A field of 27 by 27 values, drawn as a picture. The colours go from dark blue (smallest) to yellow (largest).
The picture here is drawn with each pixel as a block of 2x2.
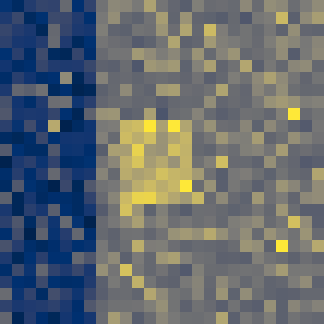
Ninth with the highest average: centre. Seam: vertical, 30% of the way across, the right part higher. Odd patch: higher, in the centre. Average level on the scale: 40%.
